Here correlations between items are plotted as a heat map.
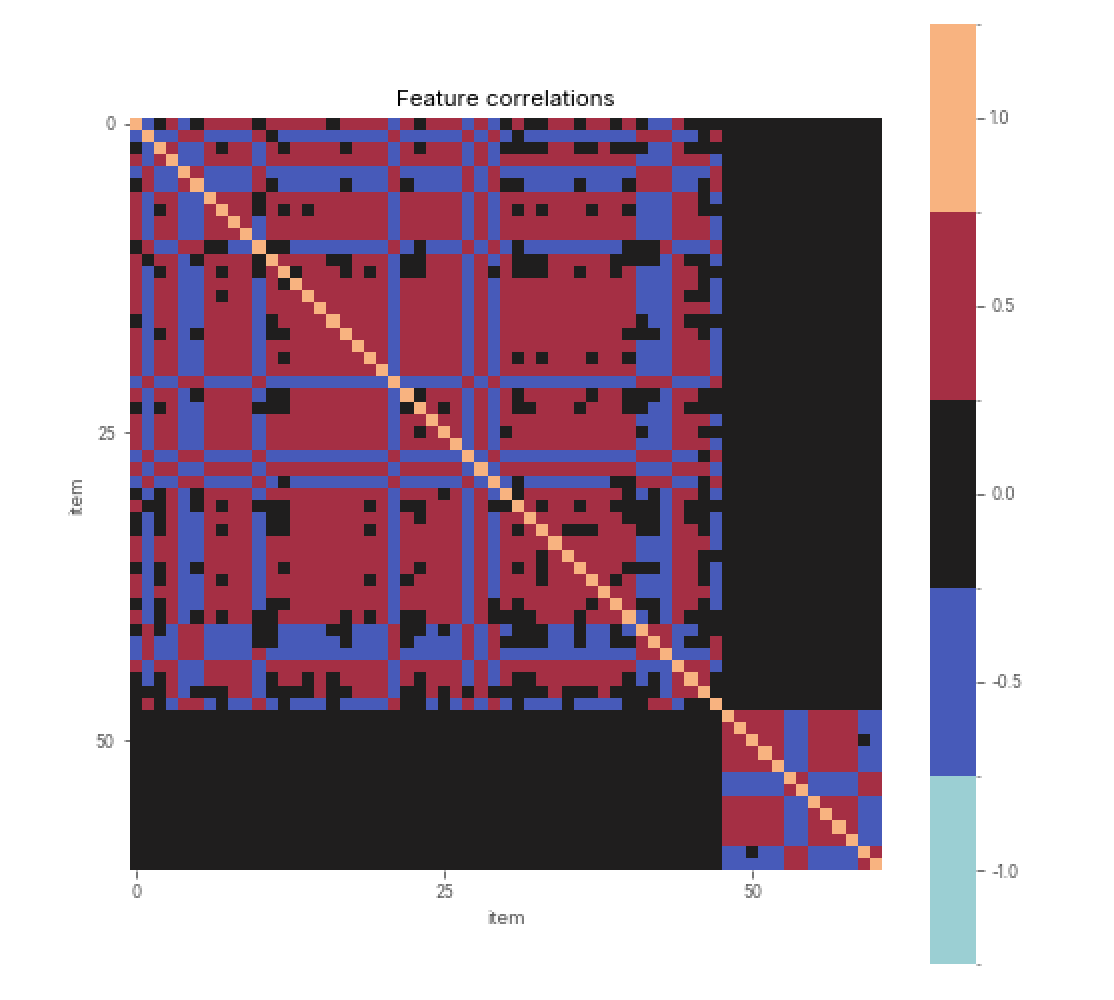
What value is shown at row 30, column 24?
0.5
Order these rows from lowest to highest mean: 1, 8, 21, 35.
21, 1, 35, 8
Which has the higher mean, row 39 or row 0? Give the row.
39
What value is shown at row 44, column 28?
0.5
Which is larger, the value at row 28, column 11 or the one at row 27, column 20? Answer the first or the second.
the first
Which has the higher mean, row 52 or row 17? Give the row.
17
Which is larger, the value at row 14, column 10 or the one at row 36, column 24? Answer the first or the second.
the second
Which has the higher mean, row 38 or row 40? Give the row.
38
